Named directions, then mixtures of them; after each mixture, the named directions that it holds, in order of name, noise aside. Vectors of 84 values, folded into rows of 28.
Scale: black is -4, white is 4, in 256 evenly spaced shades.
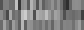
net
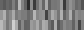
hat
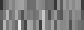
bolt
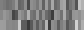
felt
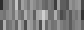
bolt, net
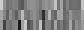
bolt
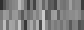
bolt, hat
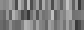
felt, net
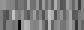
bolt, felt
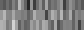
hat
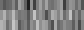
hat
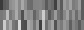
bolt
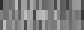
bolt, net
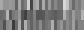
hat, net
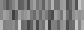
felt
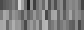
bolt, hat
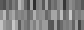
hat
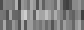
net
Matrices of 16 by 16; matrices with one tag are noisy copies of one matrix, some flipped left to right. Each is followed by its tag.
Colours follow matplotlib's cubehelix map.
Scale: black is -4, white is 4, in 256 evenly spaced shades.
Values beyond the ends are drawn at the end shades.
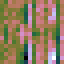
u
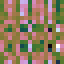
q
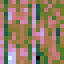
u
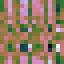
q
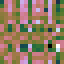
q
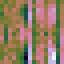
u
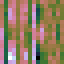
u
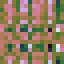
q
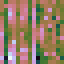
u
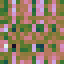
q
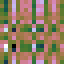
q
